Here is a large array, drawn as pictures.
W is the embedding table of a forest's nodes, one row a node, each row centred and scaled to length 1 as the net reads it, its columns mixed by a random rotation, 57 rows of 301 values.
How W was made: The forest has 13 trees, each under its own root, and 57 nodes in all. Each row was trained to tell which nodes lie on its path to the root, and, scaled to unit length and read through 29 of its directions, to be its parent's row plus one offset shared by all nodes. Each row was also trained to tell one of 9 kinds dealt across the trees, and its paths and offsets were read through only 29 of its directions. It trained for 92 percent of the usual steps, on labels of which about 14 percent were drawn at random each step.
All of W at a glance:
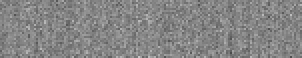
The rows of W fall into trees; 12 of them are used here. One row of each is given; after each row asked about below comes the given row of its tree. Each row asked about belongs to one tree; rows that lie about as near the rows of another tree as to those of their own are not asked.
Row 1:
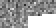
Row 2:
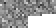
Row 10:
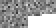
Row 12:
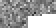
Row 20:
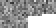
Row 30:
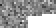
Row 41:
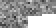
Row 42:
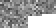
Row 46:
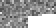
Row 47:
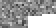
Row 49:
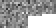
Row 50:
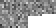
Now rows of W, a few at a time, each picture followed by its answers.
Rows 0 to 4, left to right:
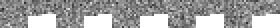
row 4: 1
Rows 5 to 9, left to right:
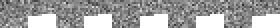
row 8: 50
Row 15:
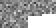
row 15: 50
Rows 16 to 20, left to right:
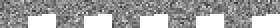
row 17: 20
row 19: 2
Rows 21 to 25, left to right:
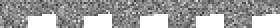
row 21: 41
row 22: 41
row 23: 12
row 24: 12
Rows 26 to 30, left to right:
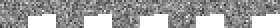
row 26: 50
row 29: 20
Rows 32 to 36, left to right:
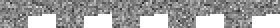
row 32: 20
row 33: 50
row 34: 47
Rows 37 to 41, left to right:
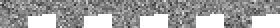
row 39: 10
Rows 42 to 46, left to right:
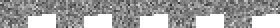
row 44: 10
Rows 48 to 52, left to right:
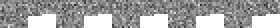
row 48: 20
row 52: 10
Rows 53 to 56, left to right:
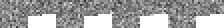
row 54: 2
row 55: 46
